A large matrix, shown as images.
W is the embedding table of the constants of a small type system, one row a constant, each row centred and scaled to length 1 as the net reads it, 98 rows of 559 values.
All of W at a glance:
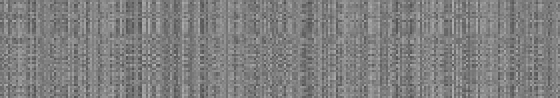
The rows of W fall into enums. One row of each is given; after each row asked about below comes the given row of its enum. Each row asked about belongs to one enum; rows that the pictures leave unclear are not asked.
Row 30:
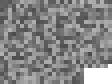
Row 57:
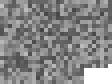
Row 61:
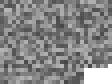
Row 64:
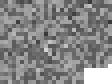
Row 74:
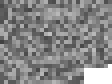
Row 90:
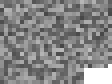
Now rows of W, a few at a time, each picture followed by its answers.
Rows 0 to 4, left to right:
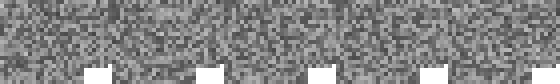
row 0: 57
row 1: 74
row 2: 30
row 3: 30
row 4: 90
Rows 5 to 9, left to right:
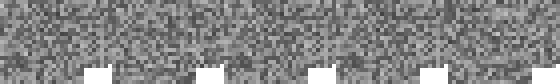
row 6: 61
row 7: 57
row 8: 57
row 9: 74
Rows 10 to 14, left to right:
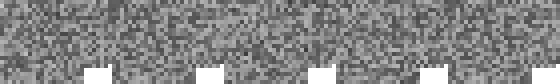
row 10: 57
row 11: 30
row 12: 64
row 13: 61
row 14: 30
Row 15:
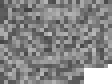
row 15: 74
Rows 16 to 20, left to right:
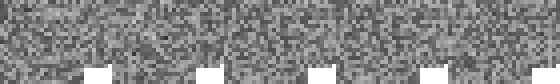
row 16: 74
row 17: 64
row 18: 30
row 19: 30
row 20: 57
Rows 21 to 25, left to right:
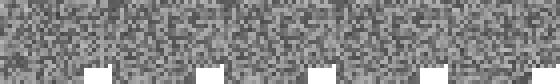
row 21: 57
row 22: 30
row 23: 30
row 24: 30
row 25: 61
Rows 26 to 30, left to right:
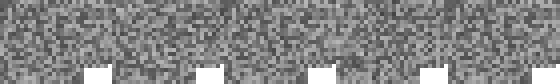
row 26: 30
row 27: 90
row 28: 30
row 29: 57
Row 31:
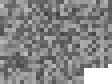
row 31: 57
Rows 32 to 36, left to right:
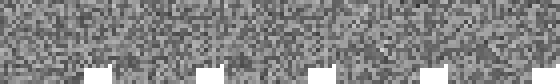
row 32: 61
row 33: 57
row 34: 57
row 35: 64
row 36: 64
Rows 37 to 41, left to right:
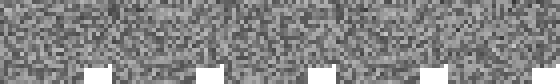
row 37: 90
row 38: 74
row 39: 30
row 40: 74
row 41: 64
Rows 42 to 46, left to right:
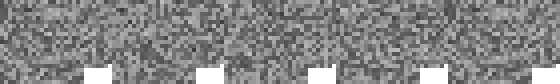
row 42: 74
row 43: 64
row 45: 90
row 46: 74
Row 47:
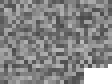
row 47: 61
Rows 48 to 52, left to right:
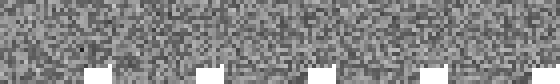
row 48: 64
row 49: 57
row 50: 61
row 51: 90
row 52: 61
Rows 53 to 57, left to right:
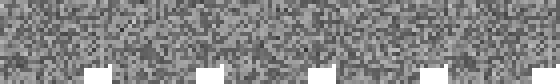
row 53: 57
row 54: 64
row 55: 64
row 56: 90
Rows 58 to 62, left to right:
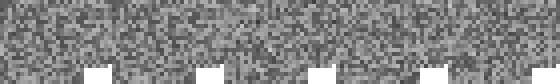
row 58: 30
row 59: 30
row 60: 64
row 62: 57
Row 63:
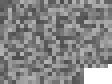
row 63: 30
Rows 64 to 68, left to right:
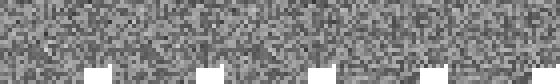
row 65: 64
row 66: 64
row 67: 61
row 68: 61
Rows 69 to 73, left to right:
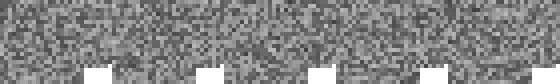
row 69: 30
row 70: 57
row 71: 64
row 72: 61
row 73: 74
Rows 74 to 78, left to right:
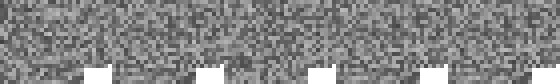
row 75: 61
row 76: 57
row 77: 61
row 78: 61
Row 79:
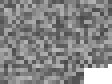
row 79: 61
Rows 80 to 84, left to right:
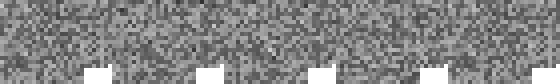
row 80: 57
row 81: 64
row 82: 64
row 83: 61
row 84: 57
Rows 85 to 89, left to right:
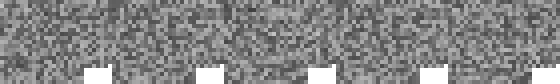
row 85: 57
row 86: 30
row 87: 74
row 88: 30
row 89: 61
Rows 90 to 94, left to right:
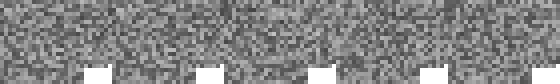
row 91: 90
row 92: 74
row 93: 57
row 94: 30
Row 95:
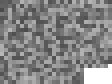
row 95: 30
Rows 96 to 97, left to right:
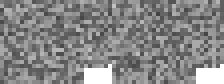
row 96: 90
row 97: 57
